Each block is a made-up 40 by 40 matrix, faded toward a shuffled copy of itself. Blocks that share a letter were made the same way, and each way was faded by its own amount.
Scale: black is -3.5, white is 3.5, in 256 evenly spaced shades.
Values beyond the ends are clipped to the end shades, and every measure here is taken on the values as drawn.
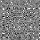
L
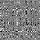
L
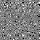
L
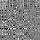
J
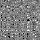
L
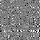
L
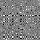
J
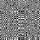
J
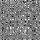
L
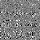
L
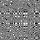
J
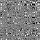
L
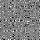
L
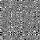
L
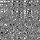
L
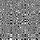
J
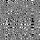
L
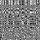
J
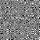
L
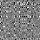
L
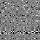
L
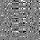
J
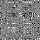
L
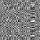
J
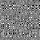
L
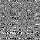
L
